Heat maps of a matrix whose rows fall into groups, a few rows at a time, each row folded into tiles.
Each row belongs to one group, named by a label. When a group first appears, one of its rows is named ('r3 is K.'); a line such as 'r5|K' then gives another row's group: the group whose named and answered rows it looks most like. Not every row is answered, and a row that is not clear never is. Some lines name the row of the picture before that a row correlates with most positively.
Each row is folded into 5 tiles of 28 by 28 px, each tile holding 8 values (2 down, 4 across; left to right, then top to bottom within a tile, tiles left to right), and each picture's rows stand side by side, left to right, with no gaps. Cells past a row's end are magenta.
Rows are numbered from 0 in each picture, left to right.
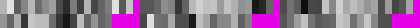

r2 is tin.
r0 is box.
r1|tin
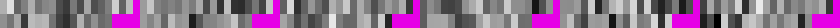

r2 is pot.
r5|pot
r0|box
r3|tin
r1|box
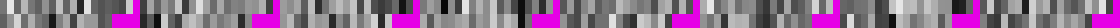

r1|pot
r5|box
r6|tin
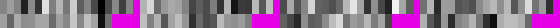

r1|box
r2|pot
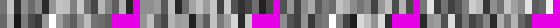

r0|pot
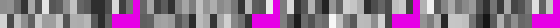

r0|box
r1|tin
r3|box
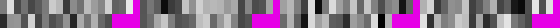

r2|box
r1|tin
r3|box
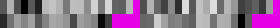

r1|tin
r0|tin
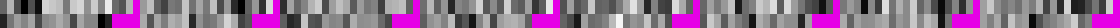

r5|tin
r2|pot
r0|tin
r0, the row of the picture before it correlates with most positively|0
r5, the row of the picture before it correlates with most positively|1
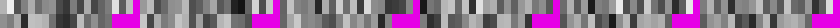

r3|pot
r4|tin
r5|tin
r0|box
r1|box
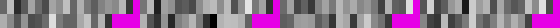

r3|pot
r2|tin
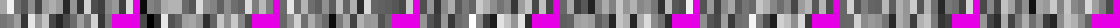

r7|pot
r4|tin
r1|pot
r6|tin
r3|pot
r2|tin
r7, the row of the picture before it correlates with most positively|1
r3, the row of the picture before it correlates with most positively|1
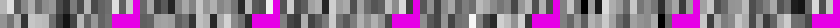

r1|tin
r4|box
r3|pot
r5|box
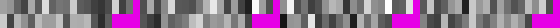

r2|tin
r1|pot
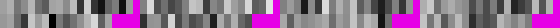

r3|box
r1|tin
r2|box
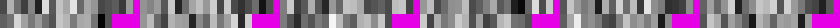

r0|tin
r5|tin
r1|box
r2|pot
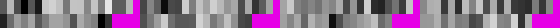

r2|box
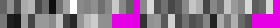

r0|pot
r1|tin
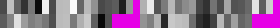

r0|tin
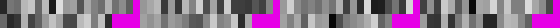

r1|box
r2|box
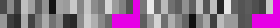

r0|pot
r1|tin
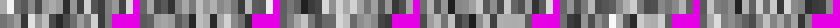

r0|box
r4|pot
